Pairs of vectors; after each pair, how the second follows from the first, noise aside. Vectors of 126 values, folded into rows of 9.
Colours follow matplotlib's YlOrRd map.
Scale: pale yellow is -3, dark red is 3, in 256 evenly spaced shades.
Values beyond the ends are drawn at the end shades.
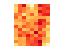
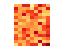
sign-scrambled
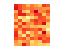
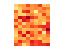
negated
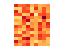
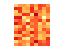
negated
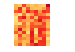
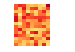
sign-scrambled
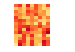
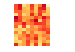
reversed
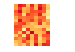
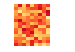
sign-scrambled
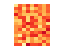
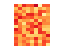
reversed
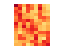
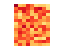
sign-scrambled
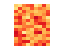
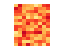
sign-scrambled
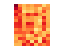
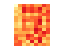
negated
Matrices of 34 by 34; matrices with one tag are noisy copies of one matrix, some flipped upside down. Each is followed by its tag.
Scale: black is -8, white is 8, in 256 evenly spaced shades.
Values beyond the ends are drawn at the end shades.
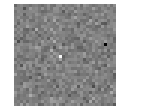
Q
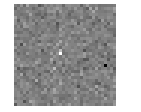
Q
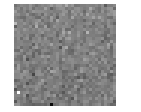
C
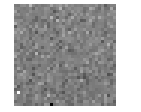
C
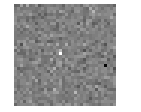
Q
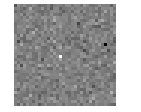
Q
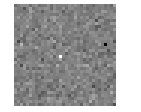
Q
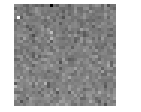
C
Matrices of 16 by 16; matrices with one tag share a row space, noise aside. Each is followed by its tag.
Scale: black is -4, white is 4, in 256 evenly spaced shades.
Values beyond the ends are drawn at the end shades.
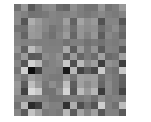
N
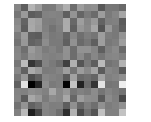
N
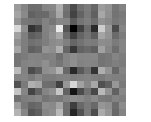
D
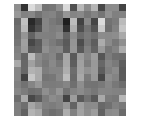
N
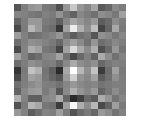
D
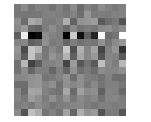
N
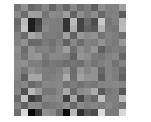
N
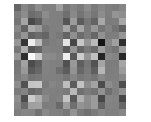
N
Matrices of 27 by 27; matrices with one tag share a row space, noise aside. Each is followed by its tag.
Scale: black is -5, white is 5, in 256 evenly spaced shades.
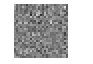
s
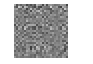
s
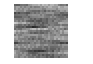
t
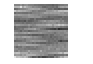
t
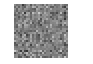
s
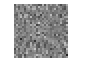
s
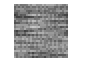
t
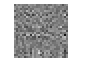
s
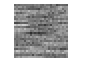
t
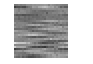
t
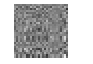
s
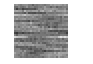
t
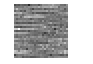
t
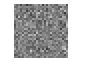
s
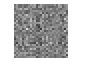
s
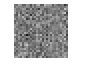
s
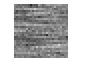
t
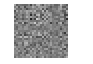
s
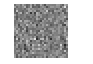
s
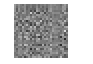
s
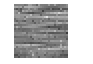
t
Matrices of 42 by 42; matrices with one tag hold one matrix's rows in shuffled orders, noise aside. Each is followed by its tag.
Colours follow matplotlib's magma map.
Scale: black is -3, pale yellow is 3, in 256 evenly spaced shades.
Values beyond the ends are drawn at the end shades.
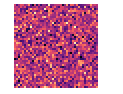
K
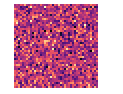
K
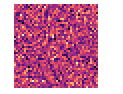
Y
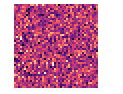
Y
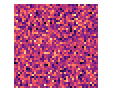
K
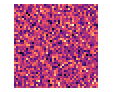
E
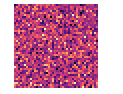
K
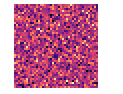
E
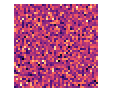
Y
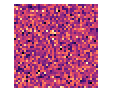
Y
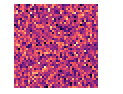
K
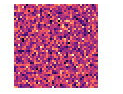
E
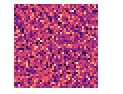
E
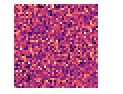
Y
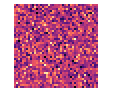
K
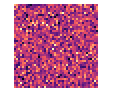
Y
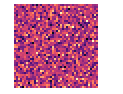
E
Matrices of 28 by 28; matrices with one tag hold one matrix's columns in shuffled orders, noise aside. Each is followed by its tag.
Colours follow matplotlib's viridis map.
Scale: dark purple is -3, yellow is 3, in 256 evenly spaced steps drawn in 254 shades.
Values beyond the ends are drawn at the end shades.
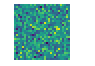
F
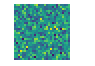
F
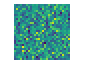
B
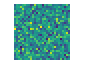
F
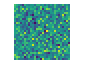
B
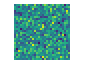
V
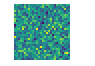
F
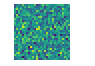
F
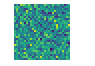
V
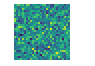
F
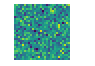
V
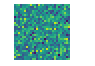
F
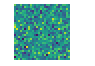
F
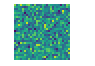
V
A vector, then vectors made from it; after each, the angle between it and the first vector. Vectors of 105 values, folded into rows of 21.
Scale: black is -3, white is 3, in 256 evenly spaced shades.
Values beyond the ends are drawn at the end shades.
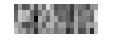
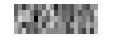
nearly parallel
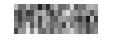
partly opposed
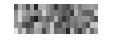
partly aligned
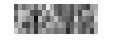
nearly parallel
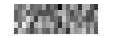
orthogonal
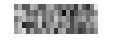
partly aligned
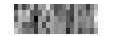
nearly parallel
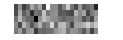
partly aligned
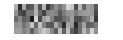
partly opposed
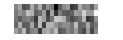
partly aligned
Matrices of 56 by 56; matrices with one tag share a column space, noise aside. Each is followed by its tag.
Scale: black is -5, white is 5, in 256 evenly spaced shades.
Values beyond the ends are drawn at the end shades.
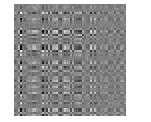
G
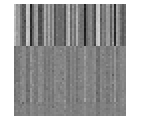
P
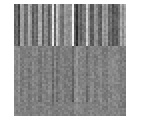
P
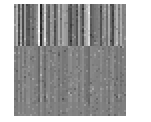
P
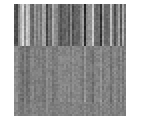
P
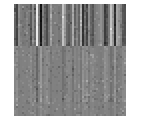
P
